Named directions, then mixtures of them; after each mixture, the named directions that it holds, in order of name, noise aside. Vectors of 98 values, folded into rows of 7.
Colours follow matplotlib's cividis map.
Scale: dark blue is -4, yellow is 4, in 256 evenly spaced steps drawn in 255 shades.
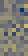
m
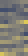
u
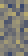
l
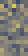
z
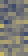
l, u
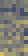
m, u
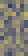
l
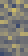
u, z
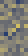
m, z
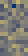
z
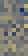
m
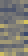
u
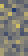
l, z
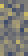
l, z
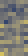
l, u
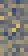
m, z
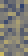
l, u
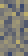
l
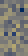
l, m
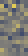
z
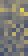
m, u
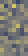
z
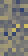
m, z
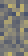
l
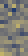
u, z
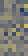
m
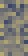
l, u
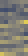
u
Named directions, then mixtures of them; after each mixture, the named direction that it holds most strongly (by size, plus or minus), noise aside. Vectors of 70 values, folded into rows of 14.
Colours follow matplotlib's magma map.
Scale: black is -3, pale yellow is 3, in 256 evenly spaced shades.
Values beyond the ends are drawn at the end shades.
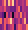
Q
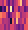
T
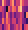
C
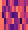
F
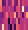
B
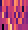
B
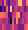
T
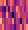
F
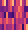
Q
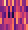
Q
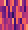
T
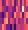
B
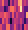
C
